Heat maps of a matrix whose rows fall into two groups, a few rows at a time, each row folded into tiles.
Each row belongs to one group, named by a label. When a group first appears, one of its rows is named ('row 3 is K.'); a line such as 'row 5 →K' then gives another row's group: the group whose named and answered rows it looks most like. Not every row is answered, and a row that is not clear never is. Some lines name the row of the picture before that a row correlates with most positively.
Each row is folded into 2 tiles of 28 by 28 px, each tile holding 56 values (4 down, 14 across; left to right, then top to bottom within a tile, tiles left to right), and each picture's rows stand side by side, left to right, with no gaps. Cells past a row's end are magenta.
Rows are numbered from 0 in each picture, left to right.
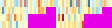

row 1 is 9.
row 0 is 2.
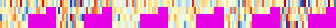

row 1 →2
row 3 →2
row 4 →2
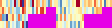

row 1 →2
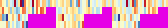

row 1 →9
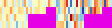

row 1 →2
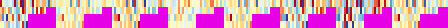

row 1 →9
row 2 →9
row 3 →2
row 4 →9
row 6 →2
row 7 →9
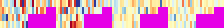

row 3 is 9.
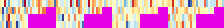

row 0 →2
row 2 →2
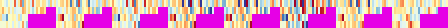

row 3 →9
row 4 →9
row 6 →9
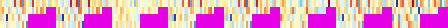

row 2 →2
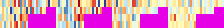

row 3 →9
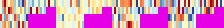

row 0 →2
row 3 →2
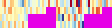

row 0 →2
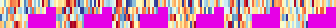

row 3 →9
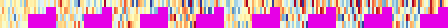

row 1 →2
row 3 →9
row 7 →2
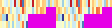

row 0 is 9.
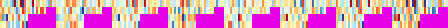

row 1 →2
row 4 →2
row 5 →9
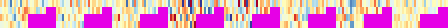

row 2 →9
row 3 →9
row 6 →2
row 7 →9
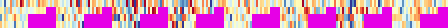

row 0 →2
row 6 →2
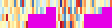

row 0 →9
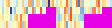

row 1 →2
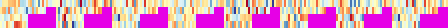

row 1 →2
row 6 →2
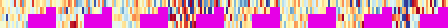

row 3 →9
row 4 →2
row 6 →9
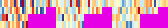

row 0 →9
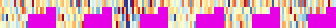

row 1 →9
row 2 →2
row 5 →2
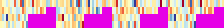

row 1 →9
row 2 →2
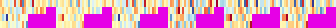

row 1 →9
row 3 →2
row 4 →9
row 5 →9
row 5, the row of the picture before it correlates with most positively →1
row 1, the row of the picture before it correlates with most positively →1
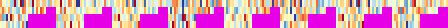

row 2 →9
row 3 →2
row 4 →2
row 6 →9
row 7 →2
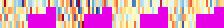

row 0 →2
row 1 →9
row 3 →2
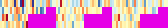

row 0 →9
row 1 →2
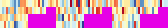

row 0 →2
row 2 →2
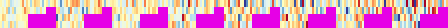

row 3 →2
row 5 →9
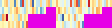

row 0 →9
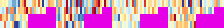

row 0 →2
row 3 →9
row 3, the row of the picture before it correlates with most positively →0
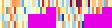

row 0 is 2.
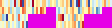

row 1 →9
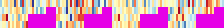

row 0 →9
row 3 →2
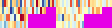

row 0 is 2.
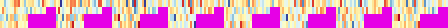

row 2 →9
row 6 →2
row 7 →9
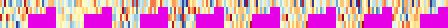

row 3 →2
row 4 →9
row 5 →9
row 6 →9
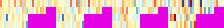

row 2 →2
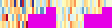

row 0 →9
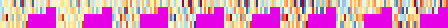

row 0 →9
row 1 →9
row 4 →9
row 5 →9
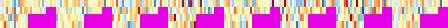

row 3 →9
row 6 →2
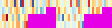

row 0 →9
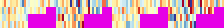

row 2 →2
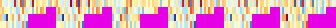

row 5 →9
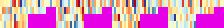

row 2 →9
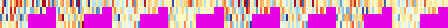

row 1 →9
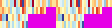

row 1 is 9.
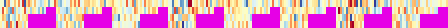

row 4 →2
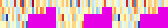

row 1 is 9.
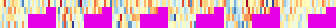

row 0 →2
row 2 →2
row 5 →2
